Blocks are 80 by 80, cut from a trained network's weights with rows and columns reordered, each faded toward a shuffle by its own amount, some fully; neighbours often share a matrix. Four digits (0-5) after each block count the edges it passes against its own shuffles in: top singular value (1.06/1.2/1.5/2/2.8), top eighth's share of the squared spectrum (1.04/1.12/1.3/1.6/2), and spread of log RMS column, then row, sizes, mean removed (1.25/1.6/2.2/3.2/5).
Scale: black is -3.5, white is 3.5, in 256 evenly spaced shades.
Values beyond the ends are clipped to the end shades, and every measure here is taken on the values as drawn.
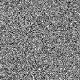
3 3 1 1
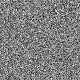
0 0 0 0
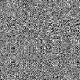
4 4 2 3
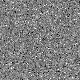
0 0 0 0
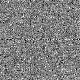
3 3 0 1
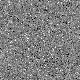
0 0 0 0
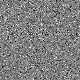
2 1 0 0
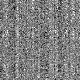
4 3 1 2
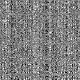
4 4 2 3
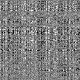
4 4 1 4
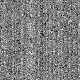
3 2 0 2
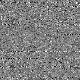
2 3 0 3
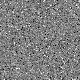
0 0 0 0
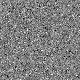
0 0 0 0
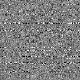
3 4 1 3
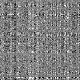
4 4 1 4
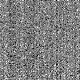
3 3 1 2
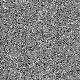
1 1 0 0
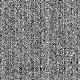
4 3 1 2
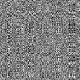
4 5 3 2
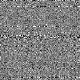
3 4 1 3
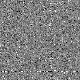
3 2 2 1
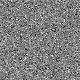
1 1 1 0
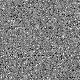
1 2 0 1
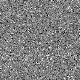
1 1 0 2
